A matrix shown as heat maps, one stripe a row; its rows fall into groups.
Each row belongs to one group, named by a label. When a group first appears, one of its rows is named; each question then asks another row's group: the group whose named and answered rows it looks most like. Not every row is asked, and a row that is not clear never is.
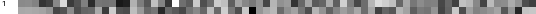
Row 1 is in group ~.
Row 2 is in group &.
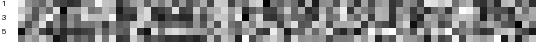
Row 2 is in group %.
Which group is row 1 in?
~
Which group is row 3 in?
%
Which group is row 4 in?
&
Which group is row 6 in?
&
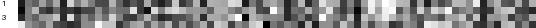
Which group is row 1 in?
%
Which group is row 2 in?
~
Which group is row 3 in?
%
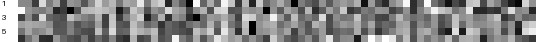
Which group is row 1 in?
&
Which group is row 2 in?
~
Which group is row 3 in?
&
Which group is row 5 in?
&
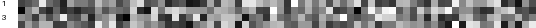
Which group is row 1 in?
&
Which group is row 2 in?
~
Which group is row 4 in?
&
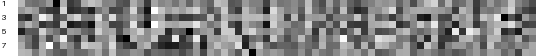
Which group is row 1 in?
~
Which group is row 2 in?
~
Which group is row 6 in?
%
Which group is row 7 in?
%
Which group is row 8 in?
&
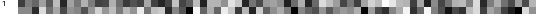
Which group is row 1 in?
%
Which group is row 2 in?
&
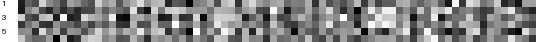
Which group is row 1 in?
&
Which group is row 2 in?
~
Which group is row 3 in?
%
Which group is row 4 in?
~
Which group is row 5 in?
&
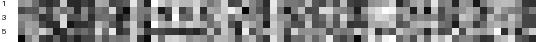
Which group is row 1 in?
~
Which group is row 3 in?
~
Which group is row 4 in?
~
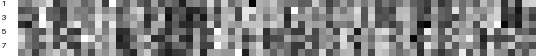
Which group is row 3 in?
&
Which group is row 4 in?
&
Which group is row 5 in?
~
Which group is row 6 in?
%
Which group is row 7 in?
~
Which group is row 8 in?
%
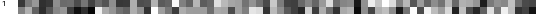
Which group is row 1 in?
~
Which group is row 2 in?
~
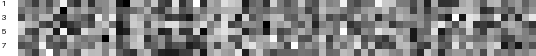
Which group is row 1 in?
%
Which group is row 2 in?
%
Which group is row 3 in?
&
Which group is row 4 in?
~
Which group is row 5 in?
%
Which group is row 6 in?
&
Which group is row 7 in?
&
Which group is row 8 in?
%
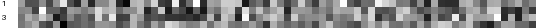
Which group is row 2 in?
&
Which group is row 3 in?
&
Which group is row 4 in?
~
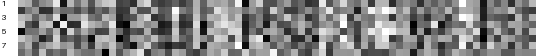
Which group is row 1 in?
%
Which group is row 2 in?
~
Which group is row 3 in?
%
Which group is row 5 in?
%
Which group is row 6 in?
~
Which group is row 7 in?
%
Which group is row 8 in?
&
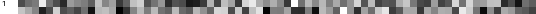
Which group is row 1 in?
&
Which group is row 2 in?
~
